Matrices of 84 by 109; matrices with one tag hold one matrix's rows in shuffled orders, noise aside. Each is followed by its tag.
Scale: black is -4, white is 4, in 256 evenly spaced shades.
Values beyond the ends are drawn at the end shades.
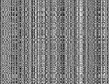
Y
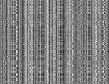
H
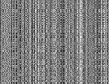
Y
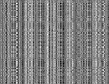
H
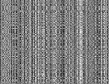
Y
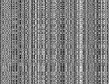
Y
